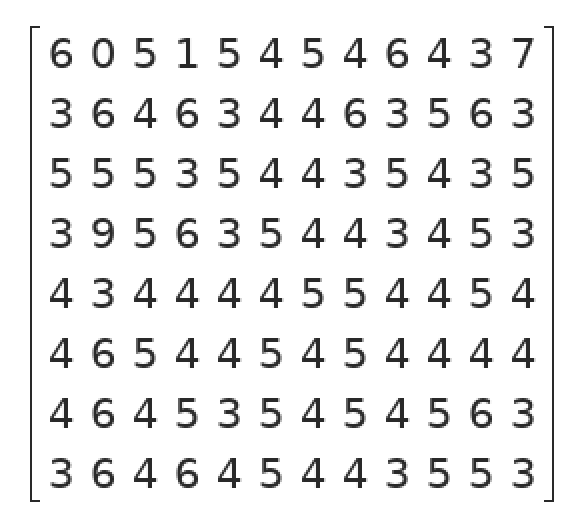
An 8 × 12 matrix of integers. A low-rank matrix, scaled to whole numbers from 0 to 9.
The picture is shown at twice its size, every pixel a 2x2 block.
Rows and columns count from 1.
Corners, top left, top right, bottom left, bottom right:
6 7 3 3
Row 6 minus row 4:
1 -3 0 -2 1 0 0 1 1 0 -1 1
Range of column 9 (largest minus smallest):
3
